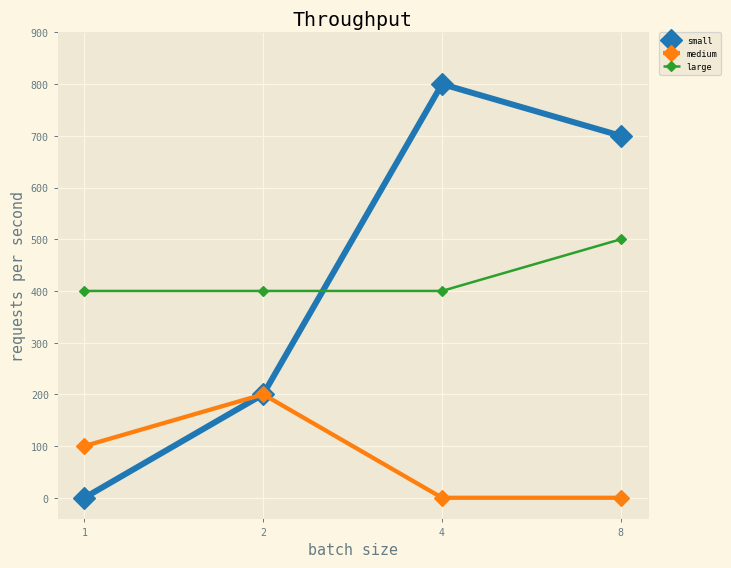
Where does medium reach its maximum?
2
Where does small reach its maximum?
4
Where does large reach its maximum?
8
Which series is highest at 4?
small
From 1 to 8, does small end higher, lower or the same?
higher
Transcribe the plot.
Title: Throughput
x-axis: batch size, ticks 1 2 4 8
y-axis: requests per second, ticks 0 100 200 300 400 500 600 700 800 900
Legend: small, medium, large
Values:
small: 0 200 800 700
medium: 100 200 0 0
large: 400 400 400 500
